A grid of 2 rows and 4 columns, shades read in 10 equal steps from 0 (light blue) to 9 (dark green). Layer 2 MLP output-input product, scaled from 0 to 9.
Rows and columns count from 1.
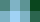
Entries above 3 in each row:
3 1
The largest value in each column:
5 2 4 9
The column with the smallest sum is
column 2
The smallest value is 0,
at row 2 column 2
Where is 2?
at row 1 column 2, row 2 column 1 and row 2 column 3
